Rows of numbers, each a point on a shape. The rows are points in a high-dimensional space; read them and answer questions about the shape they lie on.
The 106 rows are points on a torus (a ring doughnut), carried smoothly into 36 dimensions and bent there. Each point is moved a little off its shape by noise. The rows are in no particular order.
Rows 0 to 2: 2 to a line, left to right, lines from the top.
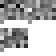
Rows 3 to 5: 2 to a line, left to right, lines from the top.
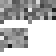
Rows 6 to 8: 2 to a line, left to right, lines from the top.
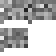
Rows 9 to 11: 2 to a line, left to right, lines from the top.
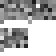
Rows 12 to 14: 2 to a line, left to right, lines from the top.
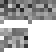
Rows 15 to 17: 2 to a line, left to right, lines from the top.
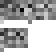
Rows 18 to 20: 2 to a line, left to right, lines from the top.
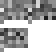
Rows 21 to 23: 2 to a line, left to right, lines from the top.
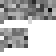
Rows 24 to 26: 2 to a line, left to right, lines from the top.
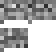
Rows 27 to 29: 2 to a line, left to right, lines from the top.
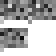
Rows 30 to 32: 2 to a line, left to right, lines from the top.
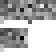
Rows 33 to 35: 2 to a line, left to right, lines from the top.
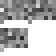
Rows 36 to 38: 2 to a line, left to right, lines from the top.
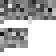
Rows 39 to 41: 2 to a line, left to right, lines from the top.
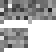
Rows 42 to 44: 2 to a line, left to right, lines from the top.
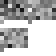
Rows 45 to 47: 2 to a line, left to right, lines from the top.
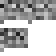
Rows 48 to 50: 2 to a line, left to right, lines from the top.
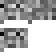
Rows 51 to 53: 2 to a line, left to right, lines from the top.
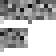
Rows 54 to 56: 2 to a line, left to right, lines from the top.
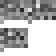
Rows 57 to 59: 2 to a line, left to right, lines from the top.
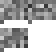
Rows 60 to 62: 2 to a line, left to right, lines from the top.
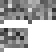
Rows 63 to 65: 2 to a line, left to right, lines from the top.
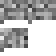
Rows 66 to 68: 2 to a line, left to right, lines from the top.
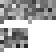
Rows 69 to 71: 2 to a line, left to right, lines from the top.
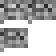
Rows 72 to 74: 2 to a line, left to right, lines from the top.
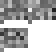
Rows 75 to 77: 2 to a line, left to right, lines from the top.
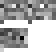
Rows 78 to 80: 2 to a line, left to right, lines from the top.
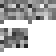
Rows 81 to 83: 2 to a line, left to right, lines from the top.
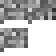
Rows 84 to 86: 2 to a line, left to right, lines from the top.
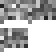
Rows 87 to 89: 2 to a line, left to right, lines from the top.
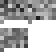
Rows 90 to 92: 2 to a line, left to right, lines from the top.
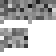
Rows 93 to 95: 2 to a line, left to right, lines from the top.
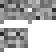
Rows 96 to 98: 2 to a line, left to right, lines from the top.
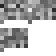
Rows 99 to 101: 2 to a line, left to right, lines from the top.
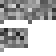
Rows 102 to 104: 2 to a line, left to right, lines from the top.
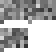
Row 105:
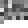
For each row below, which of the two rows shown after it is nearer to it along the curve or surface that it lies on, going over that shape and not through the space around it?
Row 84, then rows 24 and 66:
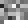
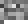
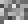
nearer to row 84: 66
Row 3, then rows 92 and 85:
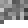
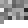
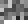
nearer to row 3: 85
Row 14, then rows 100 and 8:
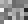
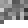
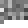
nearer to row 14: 100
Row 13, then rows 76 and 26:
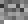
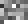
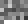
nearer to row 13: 76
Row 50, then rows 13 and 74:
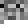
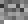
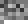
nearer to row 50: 74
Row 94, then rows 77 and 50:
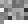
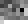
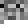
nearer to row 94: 50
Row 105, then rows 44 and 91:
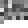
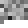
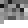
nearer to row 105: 44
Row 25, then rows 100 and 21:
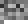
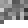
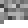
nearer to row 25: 21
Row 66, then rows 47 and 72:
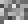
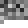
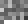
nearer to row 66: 72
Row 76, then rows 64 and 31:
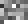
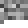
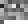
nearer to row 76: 31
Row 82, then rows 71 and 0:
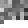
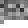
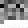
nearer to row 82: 71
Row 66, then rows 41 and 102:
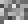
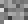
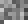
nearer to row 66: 102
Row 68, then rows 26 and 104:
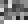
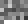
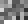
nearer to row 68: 104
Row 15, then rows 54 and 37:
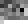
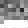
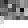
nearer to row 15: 37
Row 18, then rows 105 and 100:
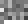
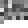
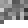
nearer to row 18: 105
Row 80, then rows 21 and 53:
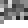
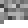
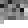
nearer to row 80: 21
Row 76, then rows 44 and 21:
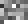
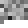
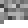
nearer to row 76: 44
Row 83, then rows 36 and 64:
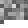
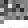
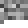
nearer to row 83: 64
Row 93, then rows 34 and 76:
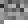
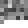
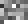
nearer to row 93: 76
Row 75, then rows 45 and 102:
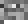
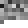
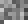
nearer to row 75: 45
